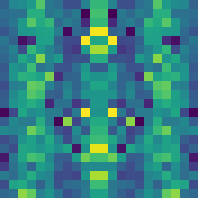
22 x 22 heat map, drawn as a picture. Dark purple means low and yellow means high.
Seam: none. Odd rows or columns: none. Stripes: upright, repeating 3 times. Mirror symmetry: left to right.
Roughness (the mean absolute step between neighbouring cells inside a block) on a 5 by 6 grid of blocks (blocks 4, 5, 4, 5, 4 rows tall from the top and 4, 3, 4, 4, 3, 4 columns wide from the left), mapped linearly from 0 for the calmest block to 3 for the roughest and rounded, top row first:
0 0 2 2 0 0 | 1 2 2 2 2 1 | 1 1 2 2 1 1 | 1 1 3 3 1 1 | 1 0 1 1 0 1
